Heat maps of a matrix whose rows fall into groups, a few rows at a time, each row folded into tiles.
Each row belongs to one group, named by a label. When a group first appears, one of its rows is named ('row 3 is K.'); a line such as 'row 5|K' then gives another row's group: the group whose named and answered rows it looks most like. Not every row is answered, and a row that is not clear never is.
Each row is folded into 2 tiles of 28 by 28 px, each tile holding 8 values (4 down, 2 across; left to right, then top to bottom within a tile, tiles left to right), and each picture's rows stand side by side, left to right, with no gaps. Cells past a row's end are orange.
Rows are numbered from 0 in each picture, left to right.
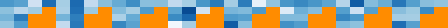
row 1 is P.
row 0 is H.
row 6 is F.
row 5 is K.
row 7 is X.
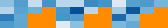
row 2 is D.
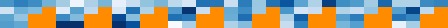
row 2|D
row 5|H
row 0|K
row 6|H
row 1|D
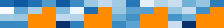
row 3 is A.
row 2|P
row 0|K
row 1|X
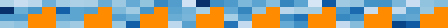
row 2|A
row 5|H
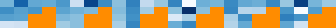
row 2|P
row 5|F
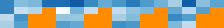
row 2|K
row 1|K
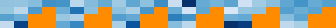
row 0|A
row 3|F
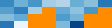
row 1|A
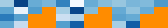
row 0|F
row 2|A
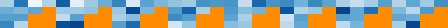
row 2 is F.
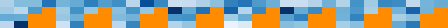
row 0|A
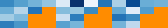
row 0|X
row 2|F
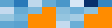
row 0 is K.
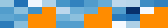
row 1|K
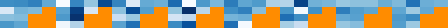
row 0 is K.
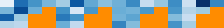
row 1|F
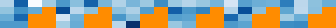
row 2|A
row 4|D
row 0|P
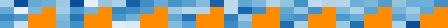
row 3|H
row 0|F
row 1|P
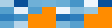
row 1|H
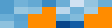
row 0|H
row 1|D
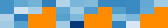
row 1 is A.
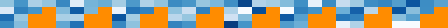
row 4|X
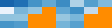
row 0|K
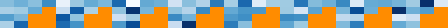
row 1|D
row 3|A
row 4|P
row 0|A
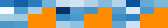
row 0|K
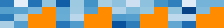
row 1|X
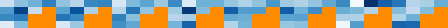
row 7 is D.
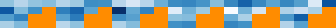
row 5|H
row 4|K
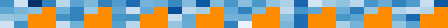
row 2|F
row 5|P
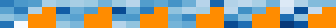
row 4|D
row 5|D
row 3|H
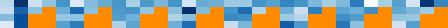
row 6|P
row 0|P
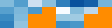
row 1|K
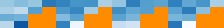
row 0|A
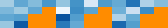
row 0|A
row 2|X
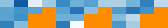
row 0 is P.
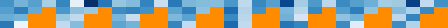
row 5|X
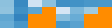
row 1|K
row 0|P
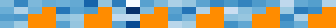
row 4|K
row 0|F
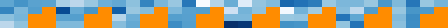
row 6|A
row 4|D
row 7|P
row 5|K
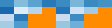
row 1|H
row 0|H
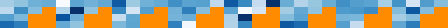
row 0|D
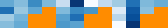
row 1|P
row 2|P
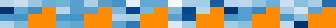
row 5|A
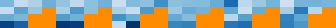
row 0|D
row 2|A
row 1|D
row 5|D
